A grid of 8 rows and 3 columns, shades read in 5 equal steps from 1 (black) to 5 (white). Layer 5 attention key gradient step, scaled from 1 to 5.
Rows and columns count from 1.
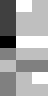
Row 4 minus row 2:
-1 1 1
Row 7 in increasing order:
3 4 5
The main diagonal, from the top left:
2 4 4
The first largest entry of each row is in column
2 2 2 2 2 1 3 2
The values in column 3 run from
3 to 5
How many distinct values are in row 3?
2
